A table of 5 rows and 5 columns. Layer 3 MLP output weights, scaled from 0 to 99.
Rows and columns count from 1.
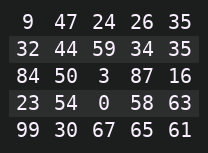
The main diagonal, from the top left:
9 44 3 58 61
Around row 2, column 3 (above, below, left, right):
24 3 44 34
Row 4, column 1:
23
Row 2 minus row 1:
23 -3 35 8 0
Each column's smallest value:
9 30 0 26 16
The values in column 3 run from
0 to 67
